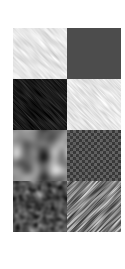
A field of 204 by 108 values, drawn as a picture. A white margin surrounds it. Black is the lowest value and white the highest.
It is made of 4 by 2 panels. Panel 1,1: very high, slanting down to the right, faint in contrast. Panel 1,2: low, flat. Panel 2,1: very low, slanting down to the right, faint in contrast. Panel 2,2: very high, slanting down to the right, faint in contrast. Panel 3,1: middling, smooth, strong in contrast. Panel 3,2: low, checkered. Panel 4,1: low, blotchy. Panel 4,2: middling, slanting up to the right, strong in contrast.
